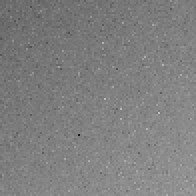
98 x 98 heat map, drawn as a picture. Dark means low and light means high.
Stripes: none. Mirror symmetry: none. Slope: up to the bottom right. Odd rows or columns: none. Grain: fine. Average level on the scale: 50%.
